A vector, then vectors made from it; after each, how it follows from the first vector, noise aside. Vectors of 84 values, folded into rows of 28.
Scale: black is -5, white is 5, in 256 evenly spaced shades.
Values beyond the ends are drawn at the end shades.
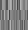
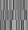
wrapped around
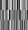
scaled up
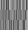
wrapped around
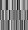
scaled up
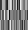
scaled up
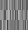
wrapped around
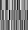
scaled up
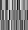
scaled up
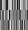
scaled up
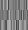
wrapped around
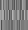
wrapped around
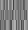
wrapped around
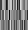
scaled up
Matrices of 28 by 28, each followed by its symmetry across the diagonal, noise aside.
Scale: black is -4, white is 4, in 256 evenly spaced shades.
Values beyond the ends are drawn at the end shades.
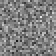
antisymmetric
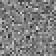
antisymmetric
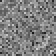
symmetric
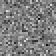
neither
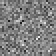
symmetric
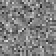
antisymmetric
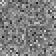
symmetric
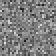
antisymmetric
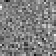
antisymmetric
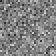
symmetric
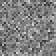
symmetric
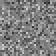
antisymmetric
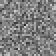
symmetric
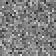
antisymmetric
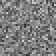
neither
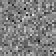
neither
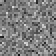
symmetric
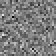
neither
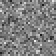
antisymmetric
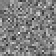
antisymmetric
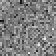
symmetric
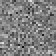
neither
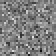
neither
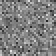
antisymmetric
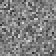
symmetric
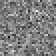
neither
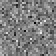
neither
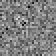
symmetric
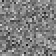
neither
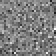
neither
